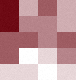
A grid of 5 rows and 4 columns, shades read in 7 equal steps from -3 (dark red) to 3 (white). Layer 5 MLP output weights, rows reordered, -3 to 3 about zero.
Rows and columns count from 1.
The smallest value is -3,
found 2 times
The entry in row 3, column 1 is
-1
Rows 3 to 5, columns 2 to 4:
-1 0 -1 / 3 2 0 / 2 3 2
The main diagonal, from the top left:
-3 0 0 0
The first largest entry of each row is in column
2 4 3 2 3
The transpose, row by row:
-3 -3 -1 -1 2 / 1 0 -1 3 2 / -1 0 0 2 3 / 1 1 -1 0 2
